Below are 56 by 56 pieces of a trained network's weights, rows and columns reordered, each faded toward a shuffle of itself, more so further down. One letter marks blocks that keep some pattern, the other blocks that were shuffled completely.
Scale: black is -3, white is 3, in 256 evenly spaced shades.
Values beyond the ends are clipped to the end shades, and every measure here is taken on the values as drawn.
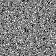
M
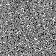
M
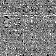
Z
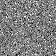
M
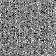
Z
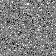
M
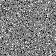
M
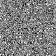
Z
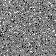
M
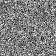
M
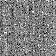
Z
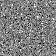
M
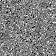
M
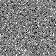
M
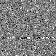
Z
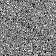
M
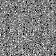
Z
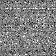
Z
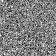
M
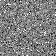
M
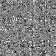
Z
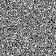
Z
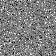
M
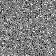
M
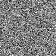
M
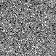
M
